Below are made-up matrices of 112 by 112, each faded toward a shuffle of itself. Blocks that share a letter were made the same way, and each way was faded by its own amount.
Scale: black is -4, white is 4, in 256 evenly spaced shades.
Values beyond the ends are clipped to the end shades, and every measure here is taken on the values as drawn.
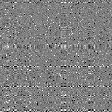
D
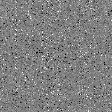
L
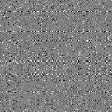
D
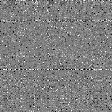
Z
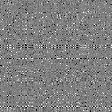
D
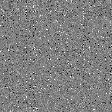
L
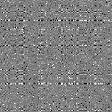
D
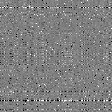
D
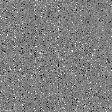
L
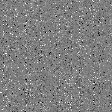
L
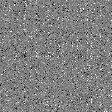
L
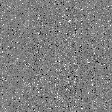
L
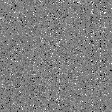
L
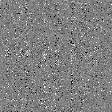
L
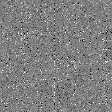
L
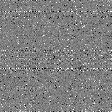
Z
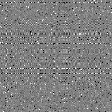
D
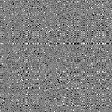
D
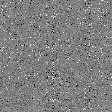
L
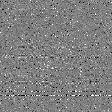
Z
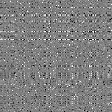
D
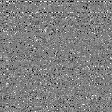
Z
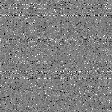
Z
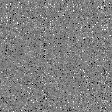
L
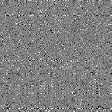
Z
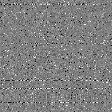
Z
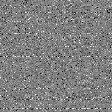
Z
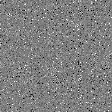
L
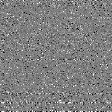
Z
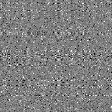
Z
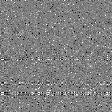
Z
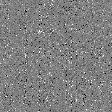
L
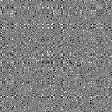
D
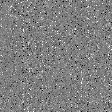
L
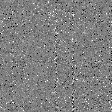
L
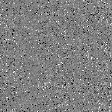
L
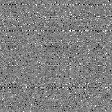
Z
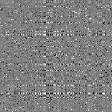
D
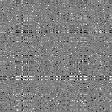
D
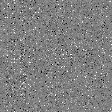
L
